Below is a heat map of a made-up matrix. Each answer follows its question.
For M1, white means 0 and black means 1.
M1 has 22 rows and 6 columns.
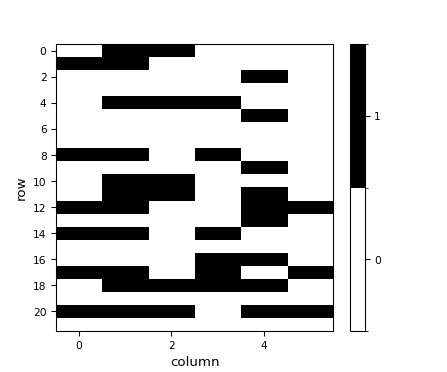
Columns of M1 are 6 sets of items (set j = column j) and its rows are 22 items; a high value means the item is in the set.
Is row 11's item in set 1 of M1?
yes
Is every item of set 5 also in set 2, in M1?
no
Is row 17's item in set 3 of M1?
yes
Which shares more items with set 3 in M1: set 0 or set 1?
set 1
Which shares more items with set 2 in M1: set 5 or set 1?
set 1
